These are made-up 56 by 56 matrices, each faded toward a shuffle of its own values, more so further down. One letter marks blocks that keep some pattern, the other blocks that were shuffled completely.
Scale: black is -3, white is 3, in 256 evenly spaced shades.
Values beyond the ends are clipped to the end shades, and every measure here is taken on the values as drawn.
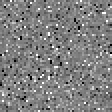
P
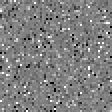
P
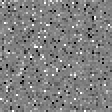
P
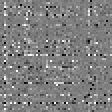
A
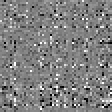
A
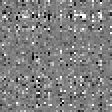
A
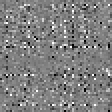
A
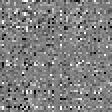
A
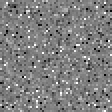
P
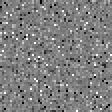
P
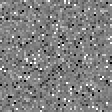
P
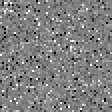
P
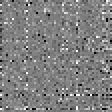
A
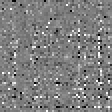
A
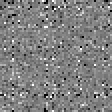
A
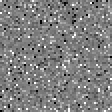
P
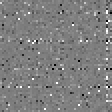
A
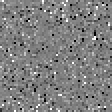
P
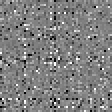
A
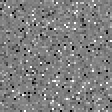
P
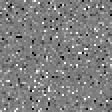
P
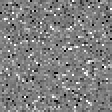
P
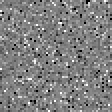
P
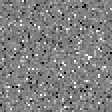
P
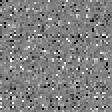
A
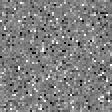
P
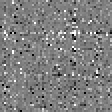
A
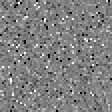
P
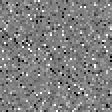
P
